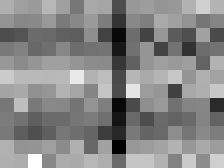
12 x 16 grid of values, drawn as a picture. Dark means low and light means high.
Odd lines: column 9. Stripes: horizontal, repeating 2 times. Slope: none. Average level on the scale: 50%.
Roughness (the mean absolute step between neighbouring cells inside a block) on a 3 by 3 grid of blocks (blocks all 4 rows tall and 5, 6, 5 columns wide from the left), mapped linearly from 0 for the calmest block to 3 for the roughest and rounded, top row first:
022
032
121
